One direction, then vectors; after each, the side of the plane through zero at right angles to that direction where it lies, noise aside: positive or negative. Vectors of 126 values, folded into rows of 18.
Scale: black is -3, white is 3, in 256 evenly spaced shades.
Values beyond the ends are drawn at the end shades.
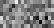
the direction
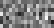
negative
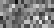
negative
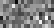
negative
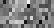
positive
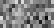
positive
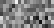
positive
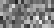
negative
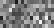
negative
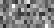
negative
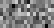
positive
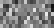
negative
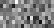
positive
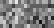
positive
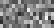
negative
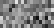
positive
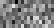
negative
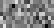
positive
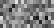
positive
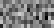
positive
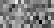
positive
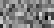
positive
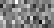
positive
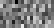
negative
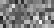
negative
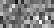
negative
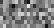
positive
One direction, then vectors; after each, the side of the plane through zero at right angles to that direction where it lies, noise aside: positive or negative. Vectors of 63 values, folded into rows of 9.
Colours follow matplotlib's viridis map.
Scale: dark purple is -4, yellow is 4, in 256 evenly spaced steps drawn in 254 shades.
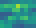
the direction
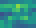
positive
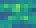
positive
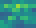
positive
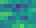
negative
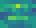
positive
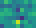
negative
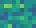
positive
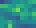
positive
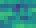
negative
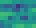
negative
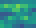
positive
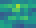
positive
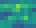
positive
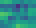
negative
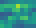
positive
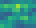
positive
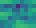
negative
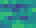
negative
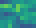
positive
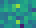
positive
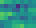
negative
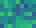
negative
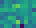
positive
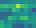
positive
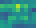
positive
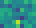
negative
